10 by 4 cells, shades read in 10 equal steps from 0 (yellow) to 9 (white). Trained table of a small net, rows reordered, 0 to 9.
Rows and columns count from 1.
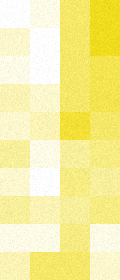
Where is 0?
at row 1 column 4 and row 2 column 4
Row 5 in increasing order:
1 3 6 7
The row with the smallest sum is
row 5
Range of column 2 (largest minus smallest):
6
